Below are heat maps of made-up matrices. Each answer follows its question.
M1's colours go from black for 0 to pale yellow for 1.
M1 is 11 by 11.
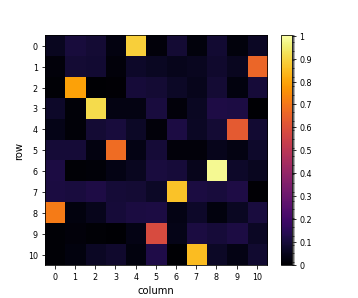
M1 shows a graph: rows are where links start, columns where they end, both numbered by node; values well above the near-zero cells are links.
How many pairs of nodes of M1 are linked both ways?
0
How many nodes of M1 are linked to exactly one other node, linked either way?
0
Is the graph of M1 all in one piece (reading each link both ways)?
yes
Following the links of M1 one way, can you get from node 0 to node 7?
yes
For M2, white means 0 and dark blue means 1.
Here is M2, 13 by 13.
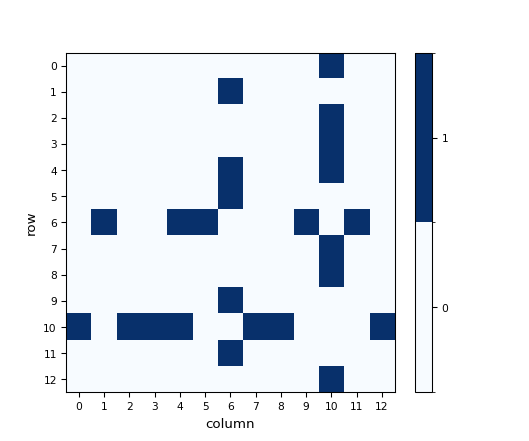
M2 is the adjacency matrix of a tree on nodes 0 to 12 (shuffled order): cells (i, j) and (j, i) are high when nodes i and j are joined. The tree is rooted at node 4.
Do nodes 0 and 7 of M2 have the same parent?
yes
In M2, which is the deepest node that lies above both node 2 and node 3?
10
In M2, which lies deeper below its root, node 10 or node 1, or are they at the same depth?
node 1
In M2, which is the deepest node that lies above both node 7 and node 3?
10
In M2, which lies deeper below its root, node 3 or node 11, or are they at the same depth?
the same depth
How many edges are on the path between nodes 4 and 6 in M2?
1
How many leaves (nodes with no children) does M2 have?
10
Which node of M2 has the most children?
10
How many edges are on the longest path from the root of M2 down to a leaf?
2
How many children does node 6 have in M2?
4
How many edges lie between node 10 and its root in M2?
1
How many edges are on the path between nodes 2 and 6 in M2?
3
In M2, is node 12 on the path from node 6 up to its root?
no
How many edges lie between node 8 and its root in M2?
2
